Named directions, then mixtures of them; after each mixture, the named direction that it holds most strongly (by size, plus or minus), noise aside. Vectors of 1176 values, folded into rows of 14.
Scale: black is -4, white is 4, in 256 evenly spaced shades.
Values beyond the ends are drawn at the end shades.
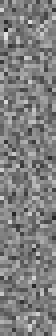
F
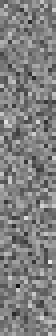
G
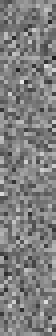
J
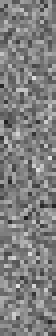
G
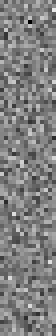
F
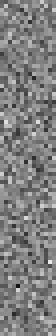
G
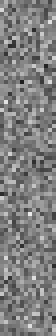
J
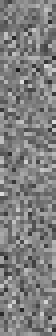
J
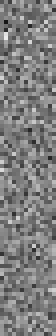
F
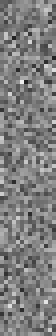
J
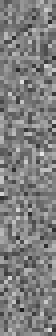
J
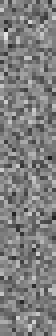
F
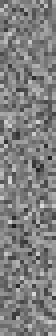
G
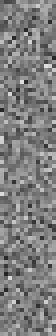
J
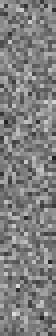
G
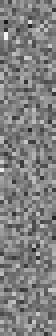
F
